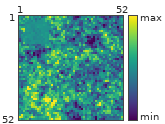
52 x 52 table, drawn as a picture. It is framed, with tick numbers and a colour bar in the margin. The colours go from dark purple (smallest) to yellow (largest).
Grain: blotchy. Calmest part: top left. Ninth with the highest average: bottom left. Odd patch: calmer, in the top left. Mirror symmetry: none. Odd rows or columns: none.
